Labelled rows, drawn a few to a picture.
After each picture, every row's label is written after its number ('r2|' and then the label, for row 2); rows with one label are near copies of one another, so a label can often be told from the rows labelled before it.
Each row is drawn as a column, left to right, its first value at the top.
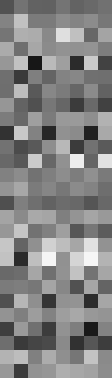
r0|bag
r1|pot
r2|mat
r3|bag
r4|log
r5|mat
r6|bag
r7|mat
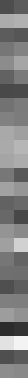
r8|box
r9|box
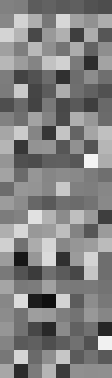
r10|log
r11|pot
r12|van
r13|bag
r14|pot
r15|van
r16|mat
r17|box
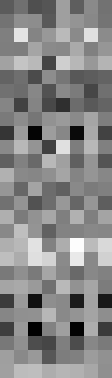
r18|bag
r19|log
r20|bag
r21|mat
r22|log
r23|bag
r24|log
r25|bag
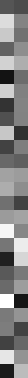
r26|pot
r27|bag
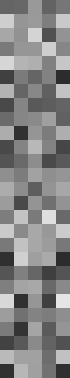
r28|pot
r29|bag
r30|log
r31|van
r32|pot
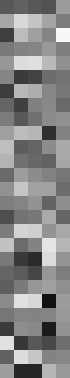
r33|box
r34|pot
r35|pot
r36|bag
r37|log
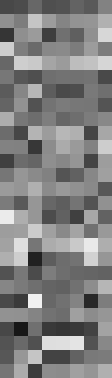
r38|van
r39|bag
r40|pot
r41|box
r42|box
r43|box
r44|bag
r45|log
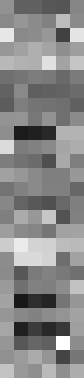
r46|log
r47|bag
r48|bag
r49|bag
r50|box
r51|log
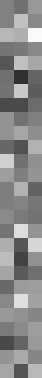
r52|mat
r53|pot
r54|log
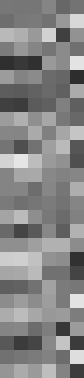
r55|mat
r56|mat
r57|mat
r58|log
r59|box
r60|pot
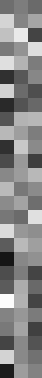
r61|pot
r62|log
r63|van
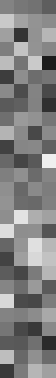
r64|pot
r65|van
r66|bag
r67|mat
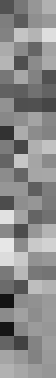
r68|bag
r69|mat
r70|log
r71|log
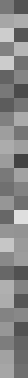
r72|log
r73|van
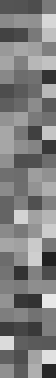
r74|box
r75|van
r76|bag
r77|pot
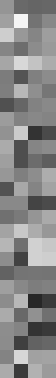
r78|log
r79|pot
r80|bag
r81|bag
